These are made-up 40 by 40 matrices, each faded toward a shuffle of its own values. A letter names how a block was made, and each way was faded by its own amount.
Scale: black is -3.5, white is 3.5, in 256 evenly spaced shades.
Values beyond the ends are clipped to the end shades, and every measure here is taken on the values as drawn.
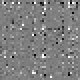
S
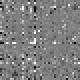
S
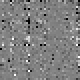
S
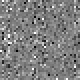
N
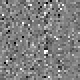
N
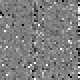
N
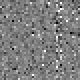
N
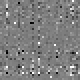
S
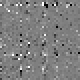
S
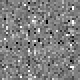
N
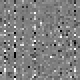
S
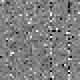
N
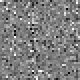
N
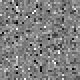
N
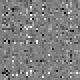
S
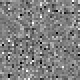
N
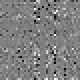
S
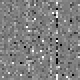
N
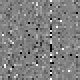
N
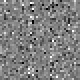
N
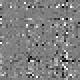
S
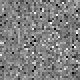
N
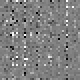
S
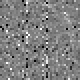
N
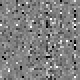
N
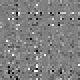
S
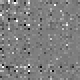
S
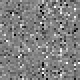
N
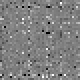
S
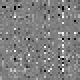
S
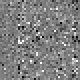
N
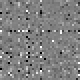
S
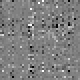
S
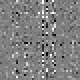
S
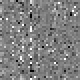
N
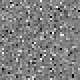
N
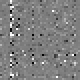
S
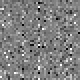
N
